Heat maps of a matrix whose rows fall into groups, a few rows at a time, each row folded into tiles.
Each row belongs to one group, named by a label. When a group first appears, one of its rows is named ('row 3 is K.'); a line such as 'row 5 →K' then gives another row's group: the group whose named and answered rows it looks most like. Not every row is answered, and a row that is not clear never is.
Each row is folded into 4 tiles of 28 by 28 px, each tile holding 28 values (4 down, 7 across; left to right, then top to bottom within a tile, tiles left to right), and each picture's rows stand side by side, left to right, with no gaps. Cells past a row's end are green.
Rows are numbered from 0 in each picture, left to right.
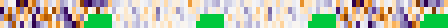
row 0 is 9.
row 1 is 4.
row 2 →4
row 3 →9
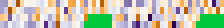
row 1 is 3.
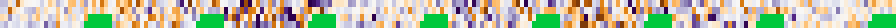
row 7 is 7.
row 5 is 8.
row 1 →8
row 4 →3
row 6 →3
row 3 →3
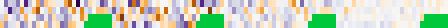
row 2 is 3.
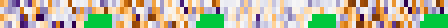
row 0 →3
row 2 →9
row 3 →8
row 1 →8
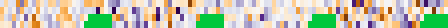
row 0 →7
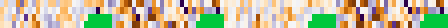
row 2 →7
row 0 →7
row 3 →8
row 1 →8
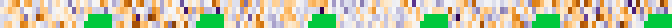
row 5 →8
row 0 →8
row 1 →8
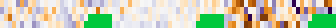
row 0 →9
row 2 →8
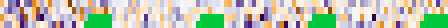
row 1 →9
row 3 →3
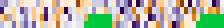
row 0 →4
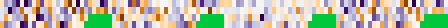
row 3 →3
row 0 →3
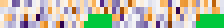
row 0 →3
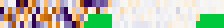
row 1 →4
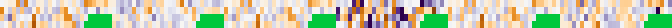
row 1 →3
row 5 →7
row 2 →7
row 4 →7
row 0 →7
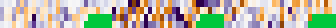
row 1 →9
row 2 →4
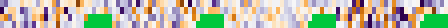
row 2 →9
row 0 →4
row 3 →9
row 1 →3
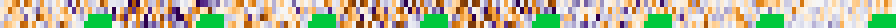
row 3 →8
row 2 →8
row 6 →7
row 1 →9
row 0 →8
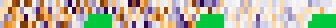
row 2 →9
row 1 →9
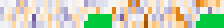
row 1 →7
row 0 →9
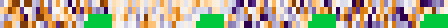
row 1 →7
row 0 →8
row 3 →9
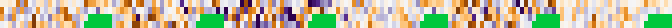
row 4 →8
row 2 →9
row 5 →7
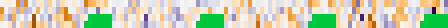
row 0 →7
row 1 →9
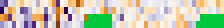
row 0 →4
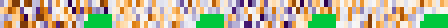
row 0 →8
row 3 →7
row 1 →8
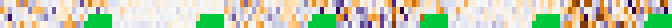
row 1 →4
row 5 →8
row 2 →7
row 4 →4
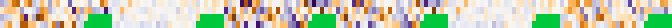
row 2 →9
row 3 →9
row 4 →4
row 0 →8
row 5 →8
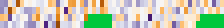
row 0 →4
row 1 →3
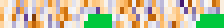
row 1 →8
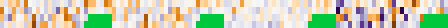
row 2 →4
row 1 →7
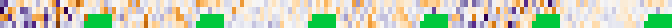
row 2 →4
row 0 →4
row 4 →3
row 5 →7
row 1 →7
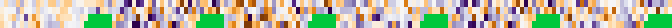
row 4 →3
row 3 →3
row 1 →3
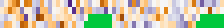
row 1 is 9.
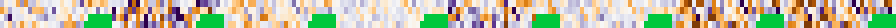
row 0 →7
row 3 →3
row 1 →9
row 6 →8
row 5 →3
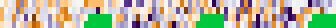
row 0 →7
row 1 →3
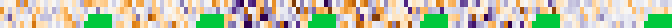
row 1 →8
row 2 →3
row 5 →3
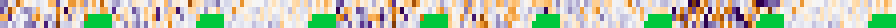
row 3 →4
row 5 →3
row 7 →4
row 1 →4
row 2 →4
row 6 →9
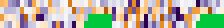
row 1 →9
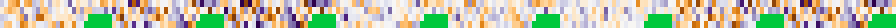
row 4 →7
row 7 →9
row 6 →8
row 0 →8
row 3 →7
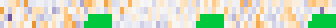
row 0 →7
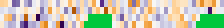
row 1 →7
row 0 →3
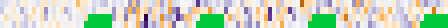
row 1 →9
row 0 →4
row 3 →9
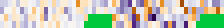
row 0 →4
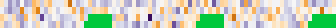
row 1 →3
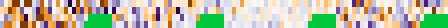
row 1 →4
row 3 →9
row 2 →4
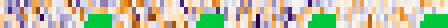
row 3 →7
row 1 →8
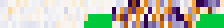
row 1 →9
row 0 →4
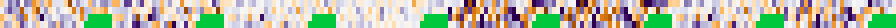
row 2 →3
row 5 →9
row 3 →4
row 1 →3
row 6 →3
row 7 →9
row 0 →3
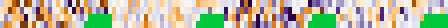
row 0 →8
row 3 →4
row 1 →7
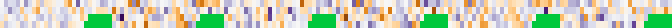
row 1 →7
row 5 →3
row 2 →4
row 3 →9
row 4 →7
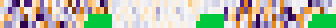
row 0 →3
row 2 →9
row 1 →4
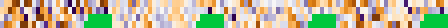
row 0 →8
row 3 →8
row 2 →7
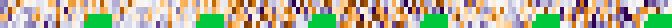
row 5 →9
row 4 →9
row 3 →8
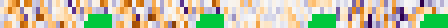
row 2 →7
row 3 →9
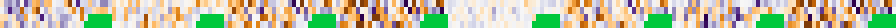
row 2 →8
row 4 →4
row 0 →3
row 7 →8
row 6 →9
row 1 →7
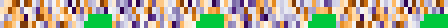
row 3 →8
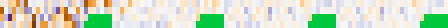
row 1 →4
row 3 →4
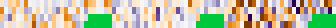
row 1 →4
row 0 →7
